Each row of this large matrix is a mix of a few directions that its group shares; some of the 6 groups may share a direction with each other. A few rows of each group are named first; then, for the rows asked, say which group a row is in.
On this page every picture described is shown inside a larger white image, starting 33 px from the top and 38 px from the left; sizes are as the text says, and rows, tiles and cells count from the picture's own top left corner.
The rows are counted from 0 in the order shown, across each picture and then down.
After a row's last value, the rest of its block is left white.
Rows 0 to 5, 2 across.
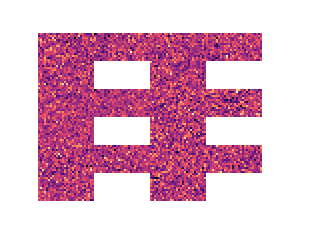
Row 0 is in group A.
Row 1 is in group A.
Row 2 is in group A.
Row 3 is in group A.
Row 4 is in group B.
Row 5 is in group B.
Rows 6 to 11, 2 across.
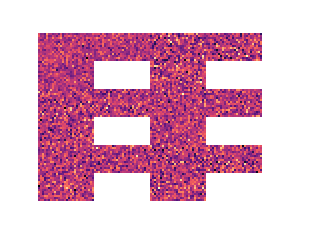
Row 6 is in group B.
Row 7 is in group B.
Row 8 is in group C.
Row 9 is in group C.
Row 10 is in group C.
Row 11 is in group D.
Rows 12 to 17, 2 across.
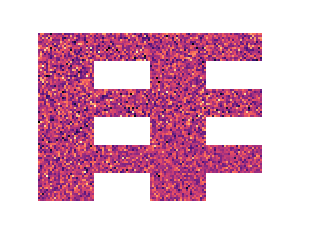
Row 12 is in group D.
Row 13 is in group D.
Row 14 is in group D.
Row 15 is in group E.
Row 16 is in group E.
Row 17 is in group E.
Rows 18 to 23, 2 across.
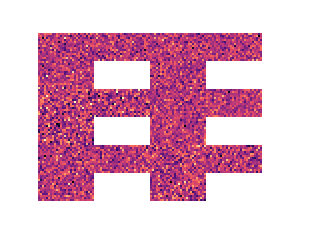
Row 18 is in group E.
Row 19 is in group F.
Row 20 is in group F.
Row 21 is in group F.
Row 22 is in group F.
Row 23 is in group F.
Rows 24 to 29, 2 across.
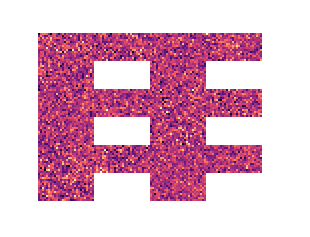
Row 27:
F
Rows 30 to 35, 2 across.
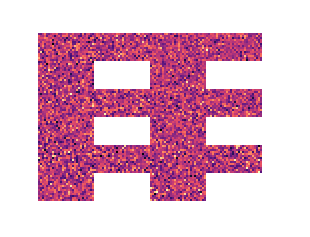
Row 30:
F
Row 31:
D
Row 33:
E
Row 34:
F
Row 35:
A
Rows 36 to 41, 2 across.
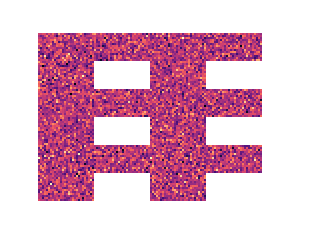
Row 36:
A
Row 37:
C
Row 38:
C
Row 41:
F
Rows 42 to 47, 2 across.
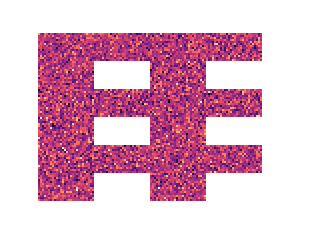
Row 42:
F
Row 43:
F
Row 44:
B
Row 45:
C
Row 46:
E
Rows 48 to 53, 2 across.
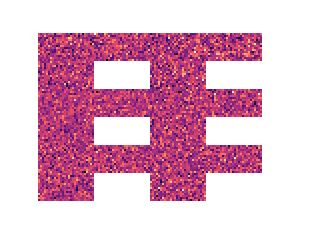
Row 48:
A
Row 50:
C
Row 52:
E
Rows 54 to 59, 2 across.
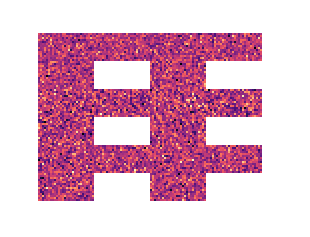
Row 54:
F
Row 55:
F
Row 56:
B
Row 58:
D
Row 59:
F
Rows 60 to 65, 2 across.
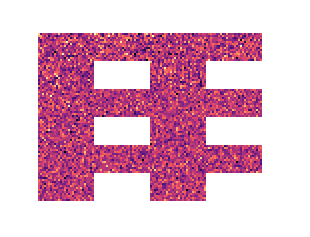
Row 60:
A
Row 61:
B
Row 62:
E
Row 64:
B
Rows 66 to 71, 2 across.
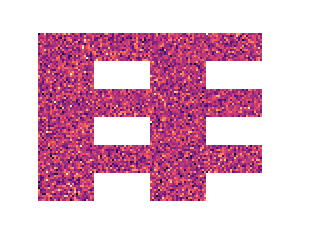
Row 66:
B
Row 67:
A
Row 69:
D
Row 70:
F
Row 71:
F
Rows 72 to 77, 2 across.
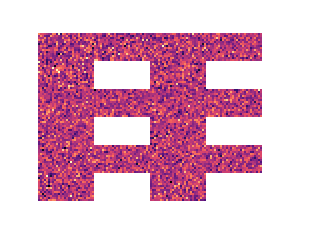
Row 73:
C
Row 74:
A
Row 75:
A
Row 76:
D
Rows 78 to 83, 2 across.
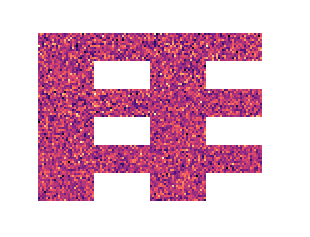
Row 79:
F
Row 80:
D
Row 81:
C
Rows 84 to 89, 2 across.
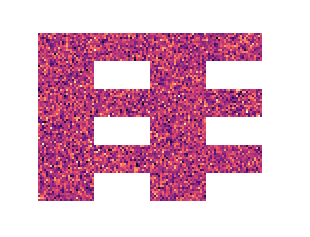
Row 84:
D
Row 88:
E
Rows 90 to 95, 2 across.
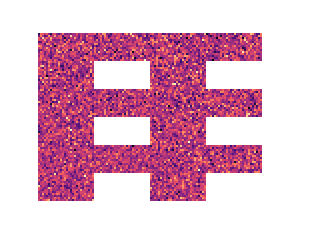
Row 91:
A
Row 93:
E
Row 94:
C
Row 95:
B
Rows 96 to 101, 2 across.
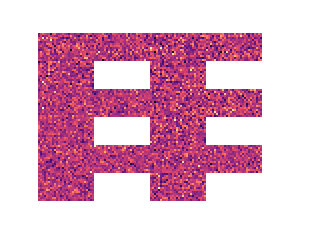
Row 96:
D
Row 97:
D
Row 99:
E
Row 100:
A
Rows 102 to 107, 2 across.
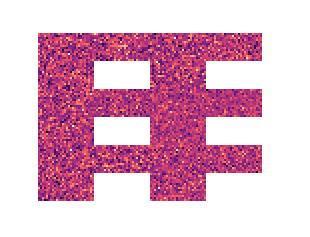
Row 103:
E
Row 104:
F
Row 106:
B
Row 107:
E
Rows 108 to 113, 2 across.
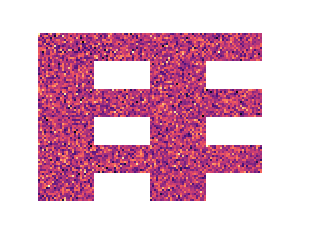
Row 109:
C
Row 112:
E
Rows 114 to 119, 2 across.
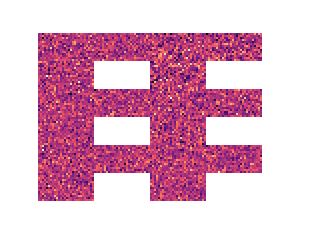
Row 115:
A
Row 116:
A
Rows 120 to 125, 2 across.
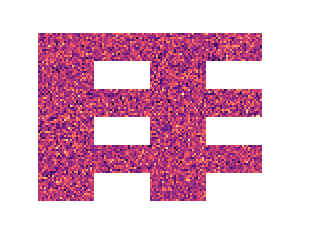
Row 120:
B
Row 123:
C
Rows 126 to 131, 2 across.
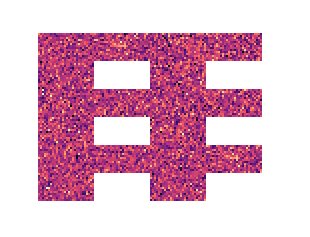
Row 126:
A
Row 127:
A
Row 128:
F
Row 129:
C
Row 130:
F
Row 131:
A
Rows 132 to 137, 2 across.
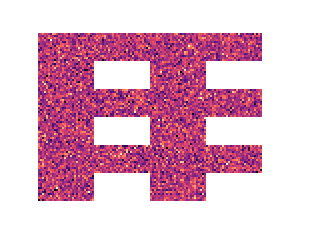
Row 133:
F
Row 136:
A
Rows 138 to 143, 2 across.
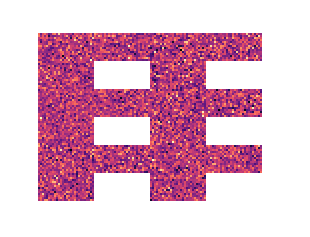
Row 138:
A
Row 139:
D
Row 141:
B
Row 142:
B
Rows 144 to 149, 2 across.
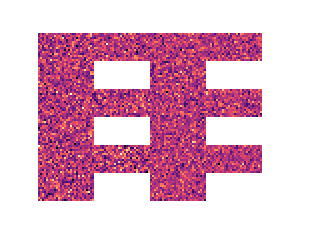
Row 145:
F
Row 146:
B
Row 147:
D
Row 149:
C
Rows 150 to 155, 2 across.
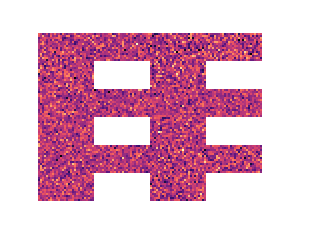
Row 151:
E
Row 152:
A
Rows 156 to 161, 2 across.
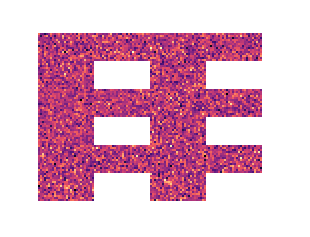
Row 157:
D
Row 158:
D
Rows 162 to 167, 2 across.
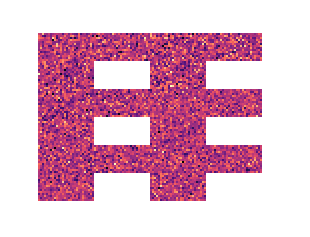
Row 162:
C
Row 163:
C
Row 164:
B
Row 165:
E
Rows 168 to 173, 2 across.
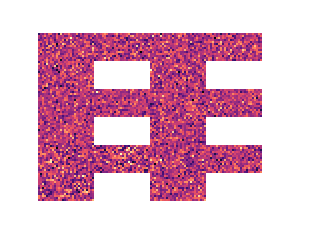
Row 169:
F
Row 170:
C
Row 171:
D
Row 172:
A
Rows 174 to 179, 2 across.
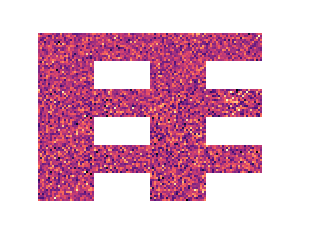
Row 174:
B
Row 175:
F
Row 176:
E
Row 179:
B
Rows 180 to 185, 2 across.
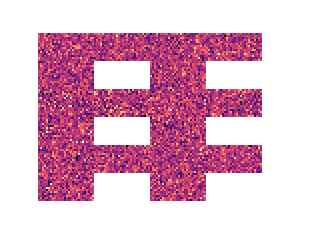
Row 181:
B
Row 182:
D
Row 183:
B
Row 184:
F
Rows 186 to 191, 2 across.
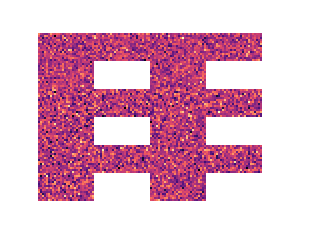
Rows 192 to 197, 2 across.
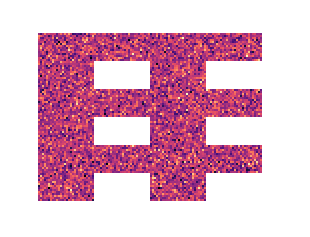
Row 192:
B
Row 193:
B
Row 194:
F
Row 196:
C
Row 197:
E
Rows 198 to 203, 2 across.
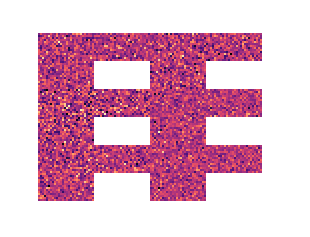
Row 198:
B
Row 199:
B
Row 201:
E
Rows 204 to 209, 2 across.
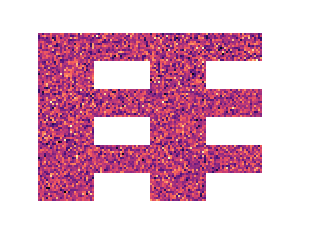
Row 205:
D
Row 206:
C
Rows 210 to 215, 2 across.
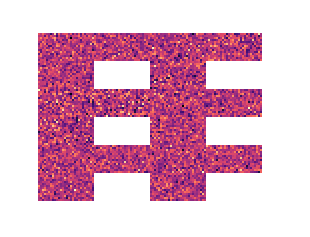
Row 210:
B
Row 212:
B
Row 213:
D
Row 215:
A
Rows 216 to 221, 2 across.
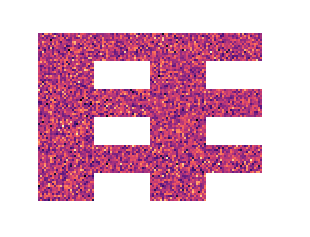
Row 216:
D
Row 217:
D
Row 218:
D
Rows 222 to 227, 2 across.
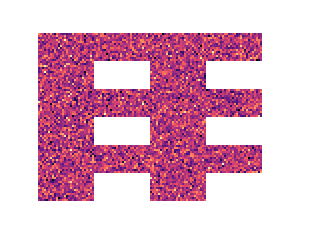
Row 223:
C
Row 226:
C
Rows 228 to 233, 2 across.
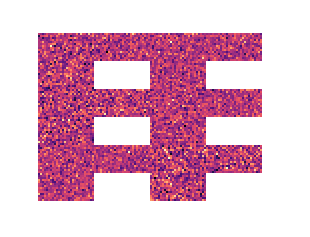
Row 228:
C
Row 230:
E
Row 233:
A
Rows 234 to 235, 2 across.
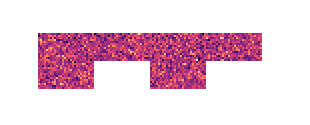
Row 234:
A
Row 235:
E
